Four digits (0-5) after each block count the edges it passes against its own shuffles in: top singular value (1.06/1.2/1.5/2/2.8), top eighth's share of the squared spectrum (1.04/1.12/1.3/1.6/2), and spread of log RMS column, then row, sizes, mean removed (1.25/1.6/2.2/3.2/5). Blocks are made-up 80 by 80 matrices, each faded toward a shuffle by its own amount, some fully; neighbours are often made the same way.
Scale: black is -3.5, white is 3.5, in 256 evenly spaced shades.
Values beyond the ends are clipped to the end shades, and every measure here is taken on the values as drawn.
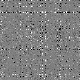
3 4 3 3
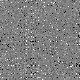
2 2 2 2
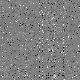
2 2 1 1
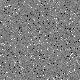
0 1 1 0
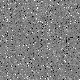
1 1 1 0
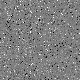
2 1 0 0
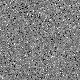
2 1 0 0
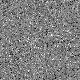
1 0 0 0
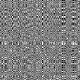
5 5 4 3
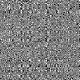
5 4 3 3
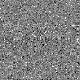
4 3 1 1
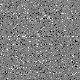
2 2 1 2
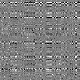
5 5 3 4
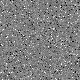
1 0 0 0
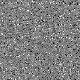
3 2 1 1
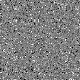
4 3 1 1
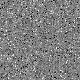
3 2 0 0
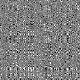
4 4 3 3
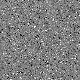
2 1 0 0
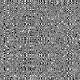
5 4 3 2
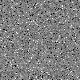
2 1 0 0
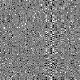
4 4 3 2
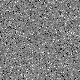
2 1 0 0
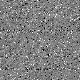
2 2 0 2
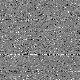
3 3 0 2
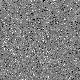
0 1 0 0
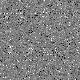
1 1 0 1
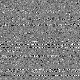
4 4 0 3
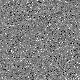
0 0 0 0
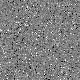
0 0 0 0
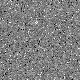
0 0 0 0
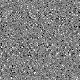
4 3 1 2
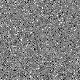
3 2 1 0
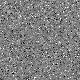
0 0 0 0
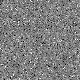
2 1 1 0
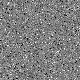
1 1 0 0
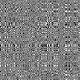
5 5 3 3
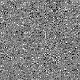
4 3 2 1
